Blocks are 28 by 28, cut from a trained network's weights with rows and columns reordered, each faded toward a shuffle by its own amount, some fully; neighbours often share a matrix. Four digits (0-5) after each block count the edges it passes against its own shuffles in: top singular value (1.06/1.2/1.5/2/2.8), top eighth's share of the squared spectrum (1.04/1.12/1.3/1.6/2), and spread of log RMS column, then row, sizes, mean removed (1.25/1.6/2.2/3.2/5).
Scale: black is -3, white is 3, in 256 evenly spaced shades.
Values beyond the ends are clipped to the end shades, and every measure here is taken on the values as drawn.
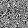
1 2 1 0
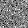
1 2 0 0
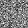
1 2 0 0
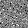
0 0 0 0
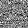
1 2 0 0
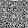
2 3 0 0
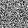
0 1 0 0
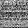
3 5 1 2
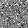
0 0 0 0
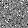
0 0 1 0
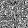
0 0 0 0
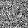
2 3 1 0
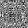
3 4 1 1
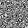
1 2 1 0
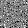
1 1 0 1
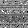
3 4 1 0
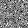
0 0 0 0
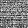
3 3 0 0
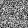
1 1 0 0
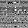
3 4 1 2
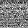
2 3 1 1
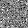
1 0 0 0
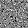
0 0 0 0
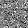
1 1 0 0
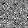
2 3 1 1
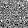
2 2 0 0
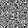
3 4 2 1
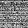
3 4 1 0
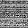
4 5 1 1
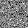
0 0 0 0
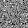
0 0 0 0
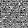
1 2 1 0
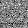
1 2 0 0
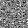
2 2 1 0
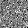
1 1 0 0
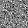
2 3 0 1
